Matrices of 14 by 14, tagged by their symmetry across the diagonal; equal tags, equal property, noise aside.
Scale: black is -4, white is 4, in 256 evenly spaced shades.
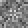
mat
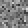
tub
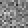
tub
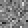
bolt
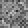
mat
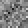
mat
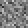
bolt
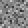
mat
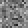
tub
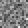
mat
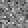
tub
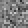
tub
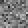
tub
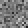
mat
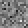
mat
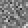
mat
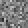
tub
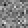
tub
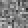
bolt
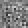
bolt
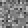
bolt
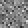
bolt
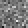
tub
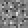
bolt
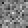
mat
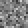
bolt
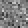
bolt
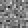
bolt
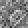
mat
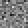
tub
